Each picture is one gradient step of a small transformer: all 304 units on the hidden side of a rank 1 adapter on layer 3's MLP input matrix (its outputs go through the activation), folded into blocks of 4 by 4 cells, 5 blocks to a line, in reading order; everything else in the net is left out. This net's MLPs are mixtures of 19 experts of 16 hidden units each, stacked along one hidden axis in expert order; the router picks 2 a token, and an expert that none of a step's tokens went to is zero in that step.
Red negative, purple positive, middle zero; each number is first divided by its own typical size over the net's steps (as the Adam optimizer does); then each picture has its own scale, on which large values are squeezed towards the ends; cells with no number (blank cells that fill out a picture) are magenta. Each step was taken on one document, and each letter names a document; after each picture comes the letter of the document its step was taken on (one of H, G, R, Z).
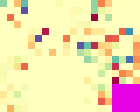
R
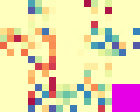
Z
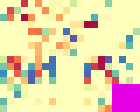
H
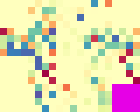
Z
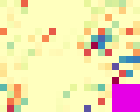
R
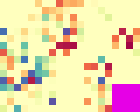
H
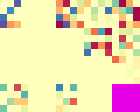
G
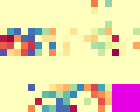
Z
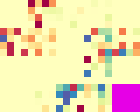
Z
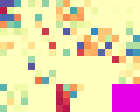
G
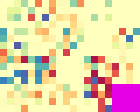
H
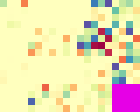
R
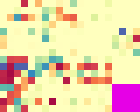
H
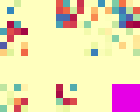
G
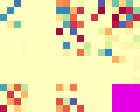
G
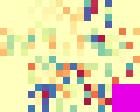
Z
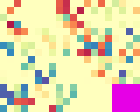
G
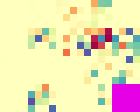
R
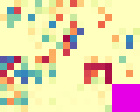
H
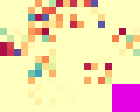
H
